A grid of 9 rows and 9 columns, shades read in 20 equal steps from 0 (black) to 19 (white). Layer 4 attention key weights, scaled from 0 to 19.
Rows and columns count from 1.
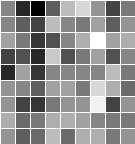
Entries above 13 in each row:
2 1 1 1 1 1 1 0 1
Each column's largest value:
13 12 9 15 14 16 19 14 13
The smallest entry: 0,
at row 1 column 3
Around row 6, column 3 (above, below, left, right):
4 4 10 12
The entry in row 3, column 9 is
13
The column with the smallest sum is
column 3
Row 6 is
11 10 7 12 12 9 16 13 8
